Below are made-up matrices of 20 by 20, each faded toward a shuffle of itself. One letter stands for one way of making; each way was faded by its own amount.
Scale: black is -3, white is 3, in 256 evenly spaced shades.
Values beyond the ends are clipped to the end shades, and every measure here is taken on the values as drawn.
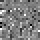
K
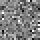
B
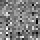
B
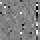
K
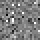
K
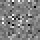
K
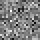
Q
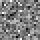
Q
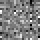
B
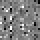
K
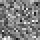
Q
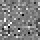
K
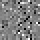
K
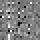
K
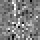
B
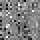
K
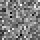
Q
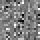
B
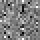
B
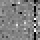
B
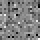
K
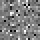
K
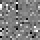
K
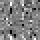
K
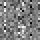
B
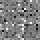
K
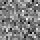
Q
